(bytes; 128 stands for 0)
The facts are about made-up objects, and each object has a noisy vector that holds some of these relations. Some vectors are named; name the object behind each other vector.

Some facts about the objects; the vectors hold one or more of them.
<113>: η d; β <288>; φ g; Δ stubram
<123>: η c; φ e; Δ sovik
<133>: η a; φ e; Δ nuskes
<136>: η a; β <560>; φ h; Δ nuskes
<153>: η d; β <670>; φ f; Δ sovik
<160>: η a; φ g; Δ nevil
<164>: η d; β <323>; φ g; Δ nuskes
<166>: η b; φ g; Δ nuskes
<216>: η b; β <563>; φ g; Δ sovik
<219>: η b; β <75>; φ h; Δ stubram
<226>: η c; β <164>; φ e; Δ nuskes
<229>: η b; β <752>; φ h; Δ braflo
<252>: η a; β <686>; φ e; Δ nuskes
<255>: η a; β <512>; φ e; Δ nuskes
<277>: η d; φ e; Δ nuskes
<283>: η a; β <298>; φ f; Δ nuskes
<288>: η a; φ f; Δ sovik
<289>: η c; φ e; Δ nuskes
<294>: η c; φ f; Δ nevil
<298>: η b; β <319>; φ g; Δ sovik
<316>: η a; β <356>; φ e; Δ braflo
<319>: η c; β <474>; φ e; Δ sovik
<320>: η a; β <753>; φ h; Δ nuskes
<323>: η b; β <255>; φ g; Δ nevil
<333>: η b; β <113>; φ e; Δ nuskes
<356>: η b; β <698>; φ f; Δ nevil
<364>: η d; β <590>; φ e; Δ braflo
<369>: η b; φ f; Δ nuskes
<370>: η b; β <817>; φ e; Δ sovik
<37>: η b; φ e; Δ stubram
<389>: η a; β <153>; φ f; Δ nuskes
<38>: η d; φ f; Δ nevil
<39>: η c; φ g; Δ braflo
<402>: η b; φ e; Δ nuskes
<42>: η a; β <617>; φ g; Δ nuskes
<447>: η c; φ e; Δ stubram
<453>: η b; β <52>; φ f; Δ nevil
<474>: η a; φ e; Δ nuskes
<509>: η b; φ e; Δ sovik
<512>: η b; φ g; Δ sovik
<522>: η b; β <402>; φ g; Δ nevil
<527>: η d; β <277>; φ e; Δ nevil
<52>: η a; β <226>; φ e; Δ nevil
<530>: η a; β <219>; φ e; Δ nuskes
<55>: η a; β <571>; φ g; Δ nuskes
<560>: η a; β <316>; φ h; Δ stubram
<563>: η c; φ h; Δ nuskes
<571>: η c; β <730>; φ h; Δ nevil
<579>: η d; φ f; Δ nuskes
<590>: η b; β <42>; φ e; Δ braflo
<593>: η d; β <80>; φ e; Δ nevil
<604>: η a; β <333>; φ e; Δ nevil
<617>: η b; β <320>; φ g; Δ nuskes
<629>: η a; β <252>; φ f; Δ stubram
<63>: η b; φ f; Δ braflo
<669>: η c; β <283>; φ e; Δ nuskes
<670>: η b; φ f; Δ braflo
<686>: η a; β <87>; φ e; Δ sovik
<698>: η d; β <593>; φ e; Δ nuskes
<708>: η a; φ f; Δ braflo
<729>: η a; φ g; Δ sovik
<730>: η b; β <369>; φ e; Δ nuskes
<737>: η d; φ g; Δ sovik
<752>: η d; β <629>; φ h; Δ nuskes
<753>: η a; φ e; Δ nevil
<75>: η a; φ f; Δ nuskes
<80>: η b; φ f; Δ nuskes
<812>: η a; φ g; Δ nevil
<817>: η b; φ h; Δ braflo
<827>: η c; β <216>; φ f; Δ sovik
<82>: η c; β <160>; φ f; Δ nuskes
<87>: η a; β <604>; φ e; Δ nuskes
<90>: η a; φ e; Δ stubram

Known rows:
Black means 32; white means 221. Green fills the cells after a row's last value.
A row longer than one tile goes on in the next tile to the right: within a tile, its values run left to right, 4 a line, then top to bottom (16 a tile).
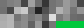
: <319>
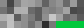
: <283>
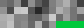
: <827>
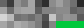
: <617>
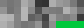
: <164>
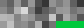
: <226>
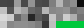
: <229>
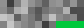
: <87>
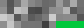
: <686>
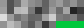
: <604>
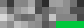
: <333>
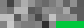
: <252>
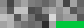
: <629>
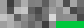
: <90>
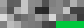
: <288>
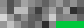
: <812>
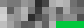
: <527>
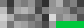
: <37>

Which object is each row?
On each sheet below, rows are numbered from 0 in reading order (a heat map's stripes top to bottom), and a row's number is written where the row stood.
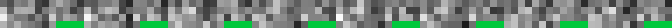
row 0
<323>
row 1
<817>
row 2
<82>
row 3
<75>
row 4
<160>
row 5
<753>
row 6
<669>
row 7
<39>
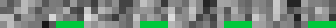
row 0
<474>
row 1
<370>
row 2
<593>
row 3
<277>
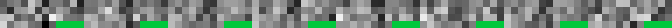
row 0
<670>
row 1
<563>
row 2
<737>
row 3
<113>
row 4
<80>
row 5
<316>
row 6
<38>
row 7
<389>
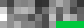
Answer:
<356>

